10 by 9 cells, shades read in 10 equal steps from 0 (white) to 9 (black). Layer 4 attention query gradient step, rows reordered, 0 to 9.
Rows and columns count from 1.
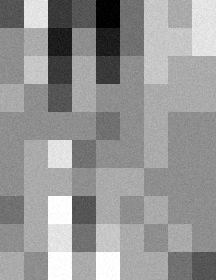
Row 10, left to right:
3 4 0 3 0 3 3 5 6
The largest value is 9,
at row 1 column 5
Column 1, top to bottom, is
6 4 4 3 4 4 4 5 4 3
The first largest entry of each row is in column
5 3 3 3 5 4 1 4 4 9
